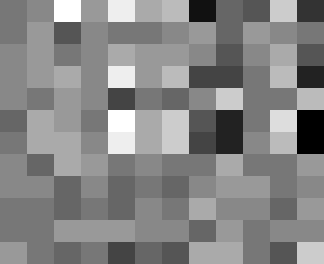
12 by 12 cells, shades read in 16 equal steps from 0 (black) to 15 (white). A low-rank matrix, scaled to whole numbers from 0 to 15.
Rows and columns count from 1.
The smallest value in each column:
6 6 5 7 4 6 5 1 2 5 5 0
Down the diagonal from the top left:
7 9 7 8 4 10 12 7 9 8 8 12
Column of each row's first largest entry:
3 2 5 5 9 5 5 3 9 8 3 12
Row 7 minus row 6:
1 0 1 1 -1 0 0 -1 0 1 -2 0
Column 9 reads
6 6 5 4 12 2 2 10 9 8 9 10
